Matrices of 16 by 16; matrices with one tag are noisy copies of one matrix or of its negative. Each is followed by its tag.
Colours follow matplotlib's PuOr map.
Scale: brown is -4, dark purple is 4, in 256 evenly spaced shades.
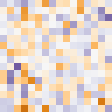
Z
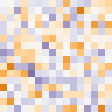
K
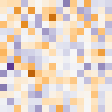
K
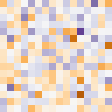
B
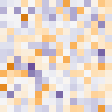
K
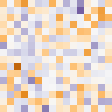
Z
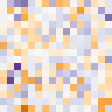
Z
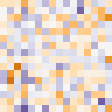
Z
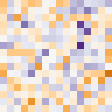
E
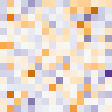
E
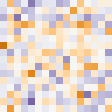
E
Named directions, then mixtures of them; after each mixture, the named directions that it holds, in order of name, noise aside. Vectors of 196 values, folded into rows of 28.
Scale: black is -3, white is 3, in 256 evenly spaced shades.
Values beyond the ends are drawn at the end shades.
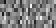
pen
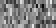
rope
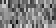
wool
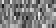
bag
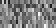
bag, wool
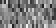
wool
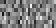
pen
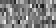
pen, rope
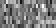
rope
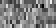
rope, wool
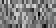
bag, wool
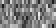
bag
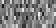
bag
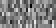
pen, wool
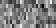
rope, wool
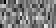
pen, wool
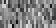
wool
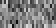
wool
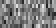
bag, rope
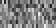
bag, wool
